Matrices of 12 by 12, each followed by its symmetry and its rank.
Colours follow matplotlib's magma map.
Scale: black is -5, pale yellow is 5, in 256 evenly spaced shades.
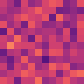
neither, full rank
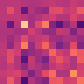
symmetric, rank two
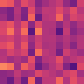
neither, rank two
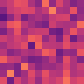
neither, full rank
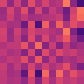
neither, rank two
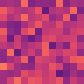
neither, full rank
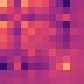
symmetric, rank two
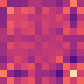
symmetric, rank two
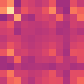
symmetric, rank two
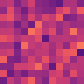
neither, full rank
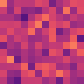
neither, full rank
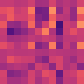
neither, rank two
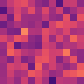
neither, full rank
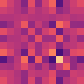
symmetric, rank two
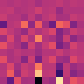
neither, rank two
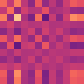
symmetric, rank two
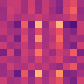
neither, rank two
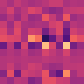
neither, rank two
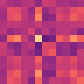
symmetric, rank two
